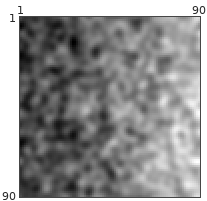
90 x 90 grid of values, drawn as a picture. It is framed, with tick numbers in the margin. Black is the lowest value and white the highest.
Grain: blotchy. Ninth with the lowest average: top left. Lone odd cells: none. Slope: up to the right. Odd rows or columns: none.
